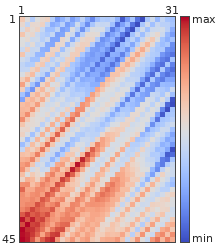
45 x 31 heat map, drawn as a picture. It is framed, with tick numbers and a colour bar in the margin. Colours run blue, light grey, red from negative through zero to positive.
Ninth with the highest average: bottom left. Grain: diagonal, up to the right. Slope: up to the bottom left.
